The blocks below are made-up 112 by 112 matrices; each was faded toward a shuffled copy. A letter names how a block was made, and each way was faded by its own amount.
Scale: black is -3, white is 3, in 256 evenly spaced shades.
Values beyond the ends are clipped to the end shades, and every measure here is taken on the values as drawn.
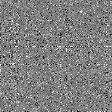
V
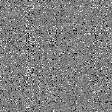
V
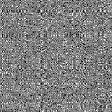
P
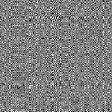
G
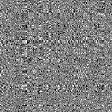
P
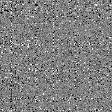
V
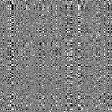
G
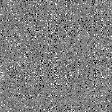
V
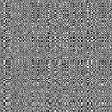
G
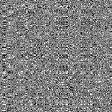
P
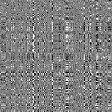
G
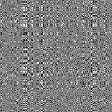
G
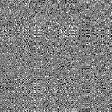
P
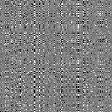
G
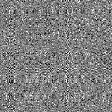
P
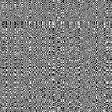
G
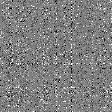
V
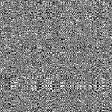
P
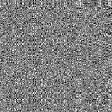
P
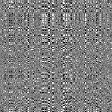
G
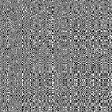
G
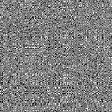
P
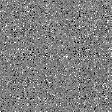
V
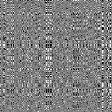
G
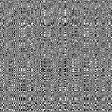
G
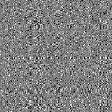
P
